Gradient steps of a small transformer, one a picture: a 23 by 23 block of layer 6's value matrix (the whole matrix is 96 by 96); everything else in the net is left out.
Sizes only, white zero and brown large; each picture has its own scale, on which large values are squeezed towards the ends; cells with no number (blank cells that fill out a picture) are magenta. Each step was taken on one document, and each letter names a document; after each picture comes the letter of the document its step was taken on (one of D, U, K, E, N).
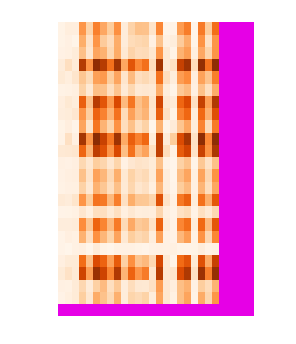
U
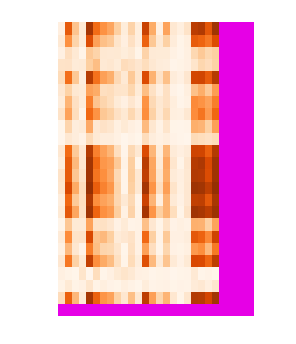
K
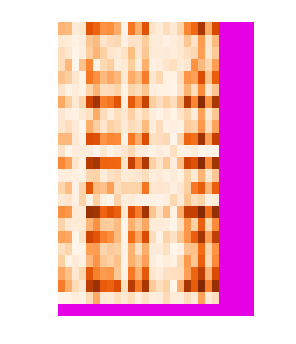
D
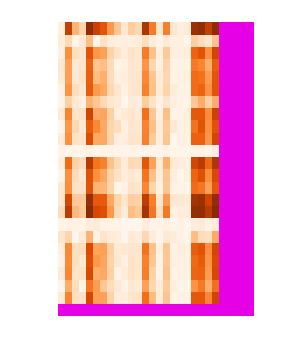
K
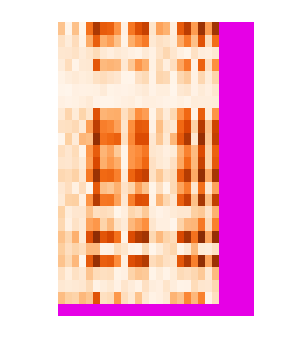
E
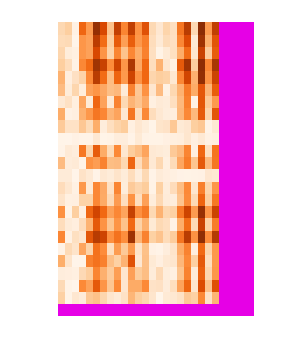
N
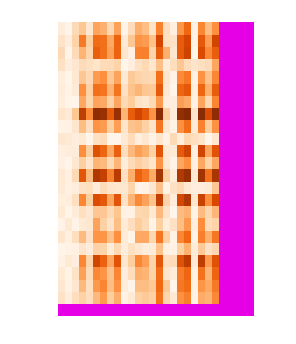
U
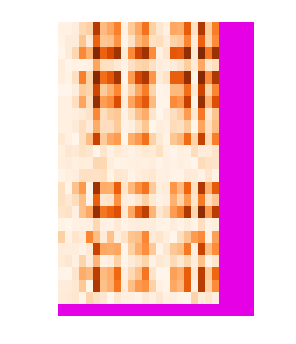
E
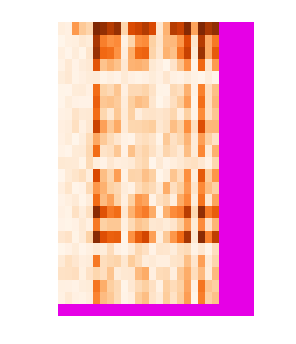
E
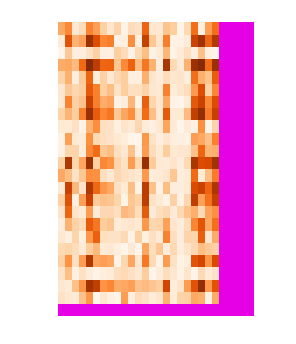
K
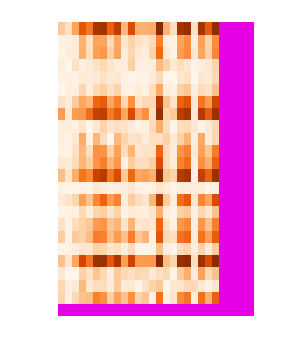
U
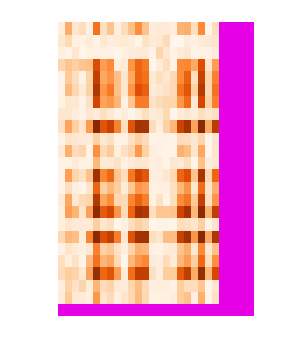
E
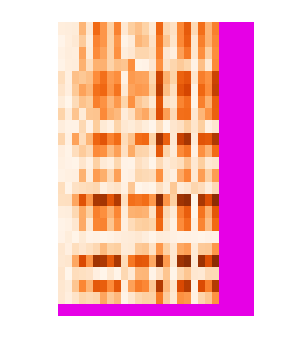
U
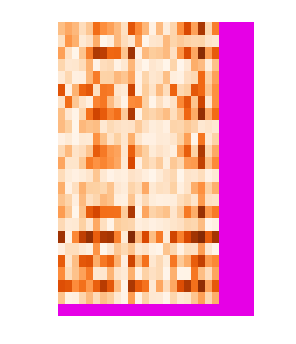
N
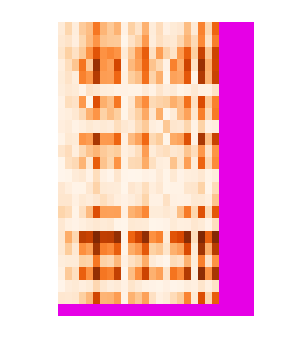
E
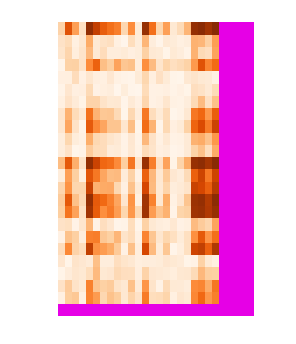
K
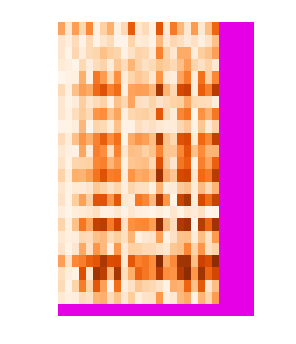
U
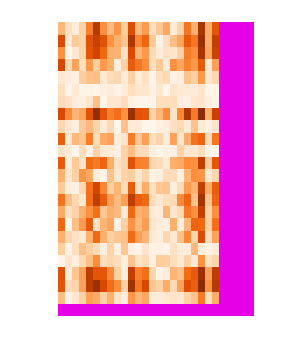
N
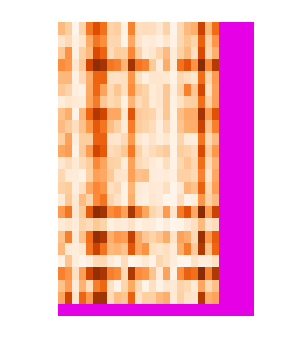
N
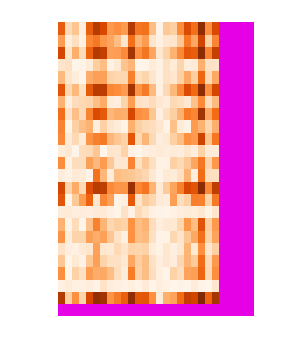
N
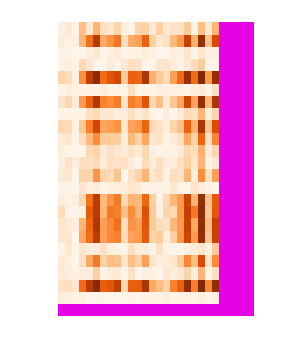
D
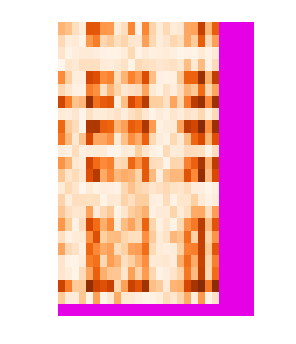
D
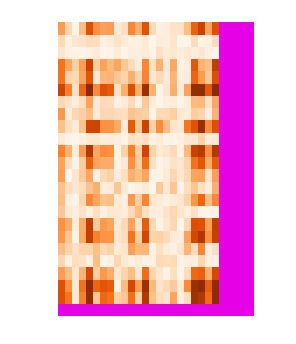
K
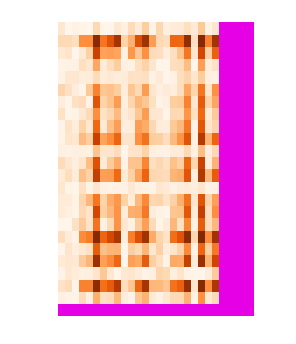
E
